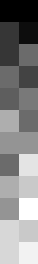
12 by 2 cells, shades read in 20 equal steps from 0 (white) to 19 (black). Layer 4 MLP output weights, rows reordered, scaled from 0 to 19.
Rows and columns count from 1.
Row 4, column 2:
14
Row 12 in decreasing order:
3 1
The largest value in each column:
19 19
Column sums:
117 102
